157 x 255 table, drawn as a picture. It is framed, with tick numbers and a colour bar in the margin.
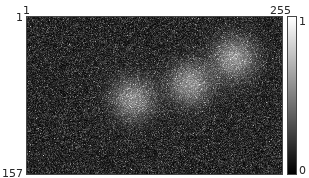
Average level on the scale: 20%. Histogram: skewed, a long tail of high values. Bumps: three. Stripes: none. Odd rows or columns: none.
